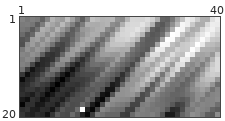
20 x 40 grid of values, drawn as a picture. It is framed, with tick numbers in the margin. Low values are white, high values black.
Values rise toward the bottom left. The halves do not mirror each other. The top right is the ninth with the lowest average. One lone cell stands out, far lower than its neighbours.
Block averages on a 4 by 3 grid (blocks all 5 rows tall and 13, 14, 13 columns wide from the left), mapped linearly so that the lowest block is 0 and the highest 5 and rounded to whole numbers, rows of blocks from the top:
2 1 0 / 3 2 0 / 5 3 2 / 5 3 3
